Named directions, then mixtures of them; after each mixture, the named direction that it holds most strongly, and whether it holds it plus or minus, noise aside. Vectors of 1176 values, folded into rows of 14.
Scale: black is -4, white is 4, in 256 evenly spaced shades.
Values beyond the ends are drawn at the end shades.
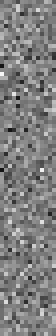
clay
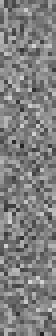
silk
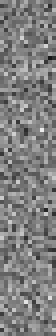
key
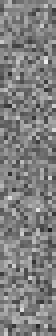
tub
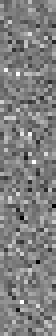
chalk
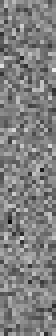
silk, minus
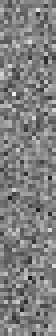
tub, minus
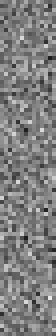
key, plus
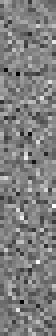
chalk, minus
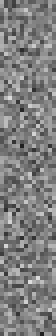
silk, plus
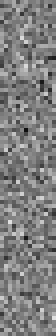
key, plus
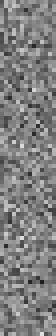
silk, minus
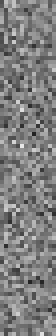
silk, minus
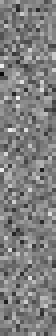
clay, minus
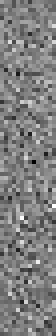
chalk, minus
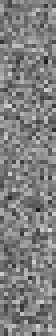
tub, minus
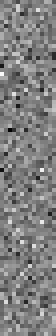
clay, plus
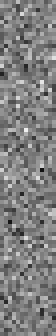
clay, minus
